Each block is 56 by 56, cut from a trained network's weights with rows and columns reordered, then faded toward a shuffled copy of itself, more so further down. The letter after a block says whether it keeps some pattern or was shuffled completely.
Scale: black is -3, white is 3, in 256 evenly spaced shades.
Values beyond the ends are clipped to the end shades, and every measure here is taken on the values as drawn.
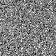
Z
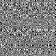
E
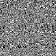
E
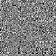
E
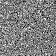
Z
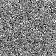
Z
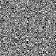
E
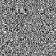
E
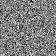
Z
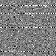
E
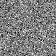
Z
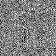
E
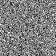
Z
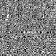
E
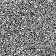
Z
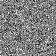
Z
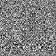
E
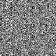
E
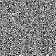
E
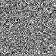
E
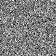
Z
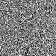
Z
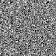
E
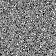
Z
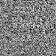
E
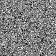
Z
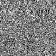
E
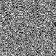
E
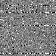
E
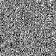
E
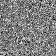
Z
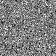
Z
